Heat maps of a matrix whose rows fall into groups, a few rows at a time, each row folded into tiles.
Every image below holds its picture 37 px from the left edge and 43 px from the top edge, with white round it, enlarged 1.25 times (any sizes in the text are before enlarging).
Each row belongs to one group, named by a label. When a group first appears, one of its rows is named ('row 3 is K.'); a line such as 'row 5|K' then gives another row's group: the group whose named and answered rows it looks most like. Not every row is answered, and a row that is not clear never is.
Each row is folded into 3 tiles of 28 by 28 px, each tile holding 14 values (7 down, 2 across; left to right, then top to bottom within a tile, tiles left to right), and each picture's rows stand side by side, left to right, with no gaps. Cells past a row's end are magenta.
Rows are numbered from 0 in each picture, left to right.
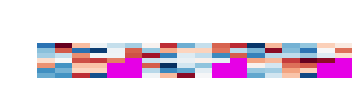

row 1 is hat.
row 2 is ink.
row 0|ink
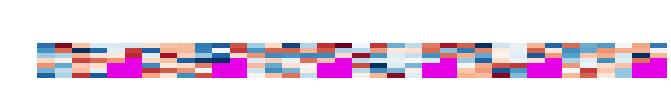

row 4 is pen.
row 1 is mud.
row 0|ink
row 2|hat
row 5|pen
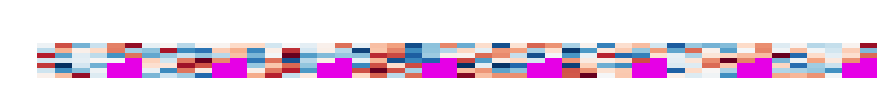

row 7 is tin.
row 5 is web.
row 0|hat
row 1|ink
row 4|web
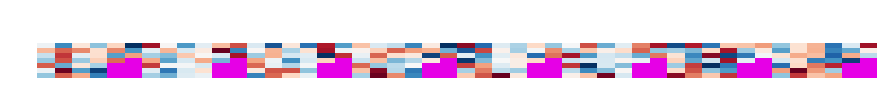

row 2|pen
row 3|pen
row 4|pen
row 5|hat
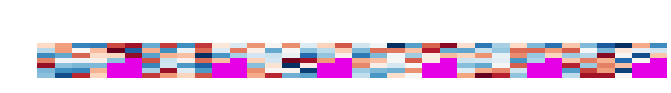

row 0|hat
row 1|web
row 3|hat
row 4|pen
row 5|pen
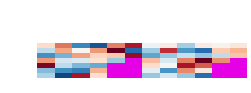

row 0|hat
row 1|ink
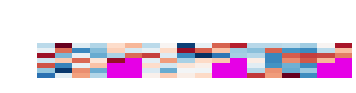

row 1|hat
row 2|tin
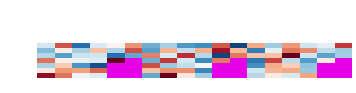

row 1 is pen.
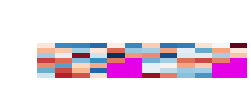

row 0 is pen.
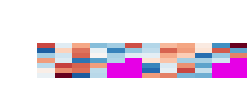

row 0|mud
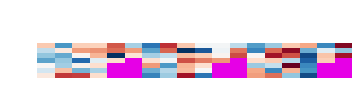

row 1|ink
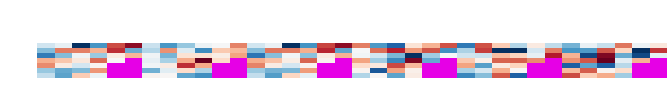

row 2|hat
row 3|hat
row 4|ink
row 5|web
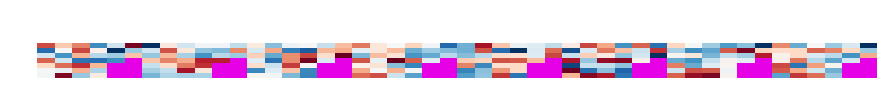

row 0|mud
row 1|ink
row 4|ink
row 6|pen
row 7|pen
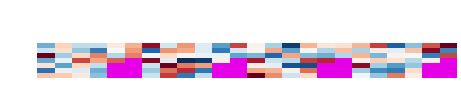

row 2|web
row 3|hat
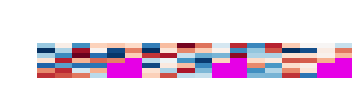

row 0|web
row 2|ink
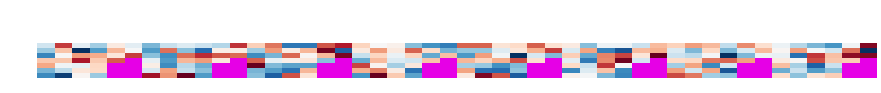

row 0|ink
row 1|tin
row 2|hat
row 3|pen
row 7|tin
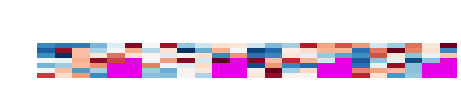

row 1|ink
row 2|web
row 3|mud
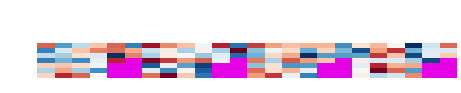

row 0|pen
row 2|web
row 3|mud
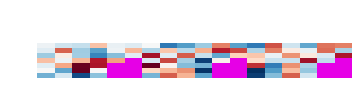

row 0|ink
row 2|hat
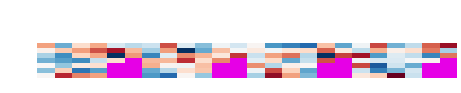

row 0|pen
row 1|ink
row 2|pen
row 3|hat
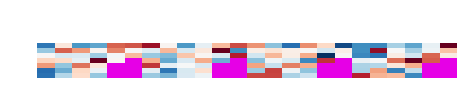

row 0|hat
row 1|hat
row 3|tin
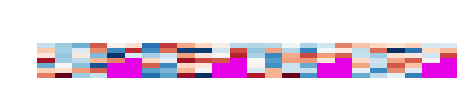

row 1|ink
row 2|tin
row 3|ink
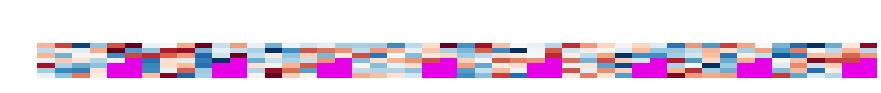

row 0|hat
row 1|mud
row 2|pen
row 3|tin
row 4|ink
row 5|web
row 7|tin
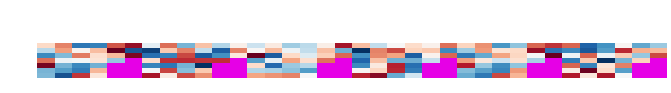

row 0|hat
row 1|web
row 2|tin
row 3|mud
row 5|pen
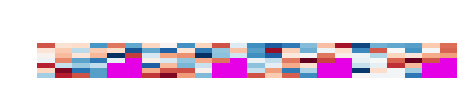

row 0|pen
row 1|web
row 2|tin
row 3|tin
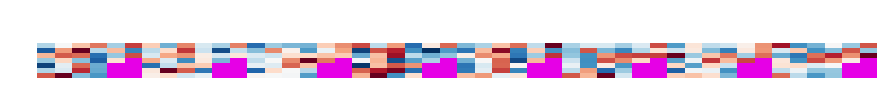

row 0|mud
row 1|mud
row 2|tin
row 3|mud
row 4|mud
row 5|tin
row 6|tin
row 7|tin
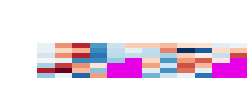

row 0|mud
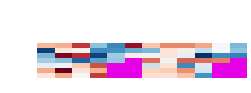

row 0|mud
